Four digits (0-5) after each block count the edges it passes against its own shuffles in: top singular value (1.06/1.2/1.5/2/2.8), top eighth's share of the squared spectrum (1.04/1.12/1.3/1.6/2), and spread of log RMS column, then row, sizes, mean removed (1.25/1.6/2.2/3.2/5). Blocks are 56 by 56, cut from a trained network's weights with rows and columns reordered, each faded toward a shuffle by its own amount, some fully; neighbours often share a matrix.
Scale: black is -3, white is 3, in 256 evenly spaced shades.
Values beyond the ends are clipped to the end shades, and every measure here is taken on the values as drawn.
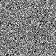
3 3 0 1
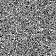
1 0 0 0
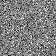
0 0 0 0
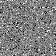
2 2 0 1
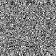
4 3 0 2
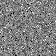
0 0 0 0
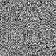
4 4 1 2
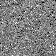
0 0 0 0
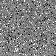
0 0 0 0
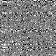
3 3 0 3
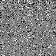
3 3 0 2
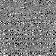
3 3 1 3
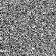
2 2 0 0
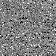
3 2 0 1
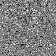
3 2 0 2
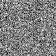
2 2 0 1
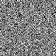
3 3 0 1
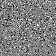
2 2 0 1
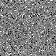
2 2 0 1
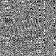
3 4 2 2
